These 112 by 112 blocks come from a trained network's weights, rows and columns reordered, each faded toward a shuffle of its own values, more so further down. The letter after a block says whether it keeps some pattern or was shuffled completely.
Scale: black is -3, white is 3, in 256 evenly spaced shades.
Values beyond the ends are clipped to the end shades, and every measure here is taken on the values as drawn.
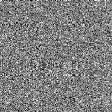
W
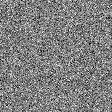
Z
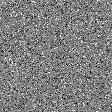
Z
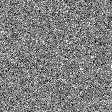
Z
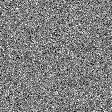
Z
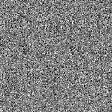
W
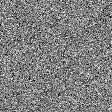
Z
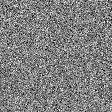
Z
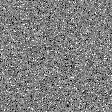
Z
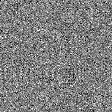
W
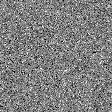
Z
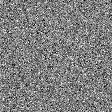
Z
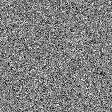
Z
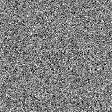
W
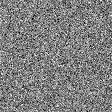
Z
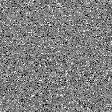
W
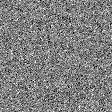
Z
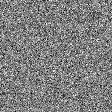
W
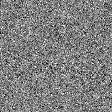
W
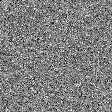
Z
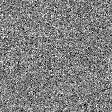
W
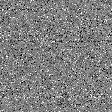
W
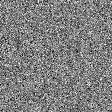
Z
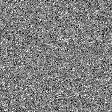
W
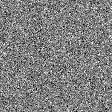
Z
